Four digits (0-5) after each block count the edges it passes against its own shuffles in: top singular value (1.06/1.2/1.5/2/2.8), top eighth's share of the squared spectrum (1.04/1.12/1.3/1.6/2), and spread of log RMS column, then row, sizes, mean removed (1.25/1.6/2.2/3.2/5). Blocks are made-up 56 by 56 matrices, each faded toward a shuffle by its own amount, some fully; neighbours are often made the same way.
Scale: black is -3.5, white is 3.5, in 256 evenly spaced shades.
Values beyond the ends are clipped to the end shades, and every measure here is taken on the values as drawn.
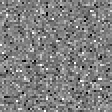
0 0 0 0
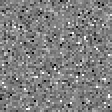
0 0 0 0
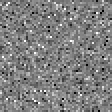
1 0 0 0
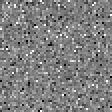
0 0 0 0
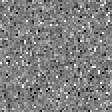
0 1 0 0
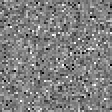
0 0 0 0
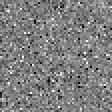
0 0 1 0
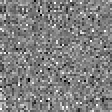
3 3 1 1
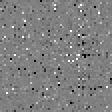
2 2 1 0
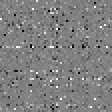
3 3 1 2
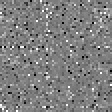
1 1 0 1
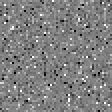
0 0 0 0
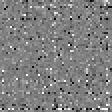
2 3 1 2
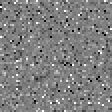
0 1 0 0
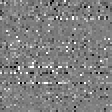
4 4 1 2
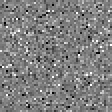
3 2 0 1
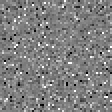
2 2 0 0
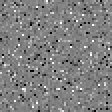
0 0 0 0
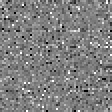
3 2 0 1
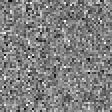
0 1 2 0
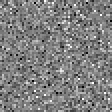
0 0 0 0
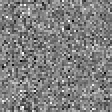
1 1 2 0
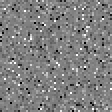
1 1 0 0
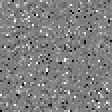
2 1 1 0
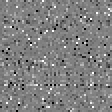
3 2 0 1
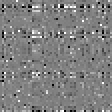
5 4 2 3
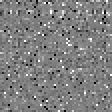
3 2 1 1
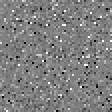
2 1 0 0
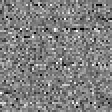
1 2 0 3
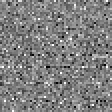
1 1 0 2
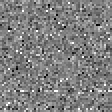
1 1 0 1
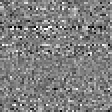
2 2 0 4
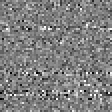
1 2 0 3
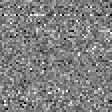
2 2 0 2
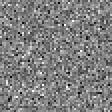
0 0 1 0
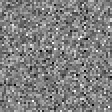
0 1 1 0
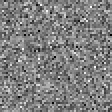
0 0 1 0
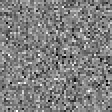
0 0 1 0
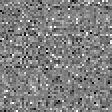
3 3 1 1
